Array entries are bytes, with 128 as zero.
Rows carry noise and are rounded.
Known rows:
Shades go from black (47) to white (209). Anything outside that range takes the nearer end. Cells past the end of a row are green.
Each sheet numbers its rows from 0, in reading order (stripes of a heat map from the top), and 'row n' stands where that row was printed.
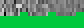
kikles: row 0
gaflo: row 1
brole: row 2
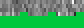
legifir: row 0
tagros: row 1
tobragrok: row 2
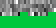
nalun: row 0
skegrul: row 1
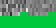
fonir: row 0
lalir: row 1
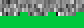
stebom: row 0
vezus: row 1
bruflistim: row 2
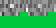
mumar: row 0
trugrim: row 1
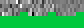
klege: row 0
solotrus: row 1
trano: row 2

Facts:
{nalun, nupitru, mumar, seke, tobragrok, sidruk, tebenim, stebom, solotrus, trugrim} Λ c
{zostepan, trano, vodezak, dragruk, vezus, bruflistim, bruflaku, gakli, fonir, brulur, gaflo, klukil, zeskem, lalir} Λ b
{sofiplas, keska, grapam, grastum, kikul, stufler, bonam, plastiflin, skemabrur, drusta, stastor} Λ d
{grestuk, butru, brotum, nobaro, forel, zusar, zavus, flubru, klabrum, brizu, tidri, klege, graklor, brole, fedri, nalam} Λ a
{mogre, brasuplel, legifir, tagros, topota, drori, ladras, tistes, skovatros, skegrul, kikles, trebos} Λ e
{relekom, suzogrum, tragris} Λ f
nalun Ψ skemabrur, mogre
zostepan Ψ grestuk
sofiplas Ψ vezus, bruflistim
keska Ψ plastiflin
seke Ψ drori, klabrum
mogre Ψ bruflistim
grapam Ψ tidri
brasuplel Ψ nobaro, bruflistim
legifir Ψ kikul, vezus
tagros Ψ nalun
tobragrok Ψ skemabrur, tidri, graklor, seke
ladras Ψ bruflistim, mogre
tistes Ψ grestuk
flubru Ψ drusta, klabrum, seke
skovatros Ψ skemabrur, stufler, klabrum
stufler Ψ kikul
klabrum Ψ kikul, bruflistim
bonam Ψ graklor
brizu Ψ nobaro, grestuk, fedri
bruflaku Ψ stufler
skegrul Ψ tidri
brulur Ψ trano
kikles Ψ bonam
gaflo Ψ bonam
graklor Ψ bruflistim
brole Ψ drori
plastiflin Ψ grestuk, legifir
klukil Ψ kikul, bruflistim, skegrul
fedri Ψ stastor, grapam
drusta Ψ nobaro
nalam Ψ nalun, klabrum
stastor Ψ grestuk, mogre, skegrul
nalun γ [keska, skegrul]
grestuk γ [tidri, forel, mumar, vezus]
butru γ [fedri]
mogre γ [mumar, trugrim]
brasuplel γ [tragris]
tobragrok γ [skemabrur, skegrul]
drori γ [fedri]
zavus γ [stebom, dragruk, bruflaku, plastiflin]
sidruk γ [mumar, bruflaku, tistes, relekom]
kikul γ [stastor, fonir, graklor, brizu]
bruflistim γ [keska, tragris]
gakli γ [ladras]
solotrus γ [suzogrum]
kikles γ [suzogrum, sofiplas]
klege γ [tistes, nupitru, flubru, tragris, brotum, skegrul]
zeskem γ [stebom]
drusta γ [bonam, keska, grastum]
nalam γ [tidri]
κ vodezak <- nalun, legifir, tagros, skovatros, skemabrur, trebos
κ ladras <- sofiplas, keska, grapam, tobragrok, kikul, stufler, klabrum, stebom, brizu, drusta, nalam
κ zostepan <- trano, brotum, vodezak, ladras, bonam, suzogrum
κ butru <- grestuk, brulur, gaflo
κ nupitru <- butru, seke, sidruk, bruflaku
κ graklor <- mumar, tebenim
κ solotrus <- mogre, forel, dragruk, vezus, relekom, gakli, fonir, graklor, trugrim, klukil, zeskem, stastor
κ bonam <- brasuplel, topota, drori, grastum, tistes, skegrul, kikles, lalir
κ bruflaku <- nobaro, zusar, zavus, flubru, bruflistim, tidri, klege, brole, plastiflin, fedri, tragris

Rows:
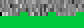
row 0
drusta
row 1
flubru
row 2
klukil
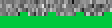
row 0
seke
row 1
dragruk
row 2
klabrum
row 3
tragris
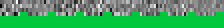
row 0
grestuk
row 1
ladras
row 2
kikul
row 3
zavus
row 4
brasuplel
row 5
bruflaku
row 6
zeskem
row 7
tebenim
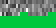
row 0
stastor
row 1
zostepan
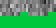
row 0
relekom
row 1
stufler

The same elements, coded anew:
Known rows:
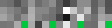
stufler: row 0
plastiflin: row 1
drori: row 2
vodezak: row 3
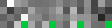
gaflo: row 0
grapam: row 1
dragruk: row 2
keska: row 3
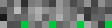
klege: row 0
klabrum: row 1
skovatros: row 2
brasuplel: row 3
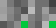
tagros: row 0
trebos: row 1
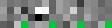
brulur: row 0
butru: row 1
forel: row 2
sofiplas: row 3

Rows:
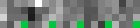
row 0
zostepan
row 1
kikles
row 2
legifir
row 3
tobragrok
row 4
skegrul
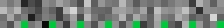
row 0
brotum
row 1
nalun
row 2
zavus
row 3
tistes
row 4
graklor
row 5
stebom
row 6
suzogrum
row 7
mogre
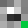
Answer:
fedri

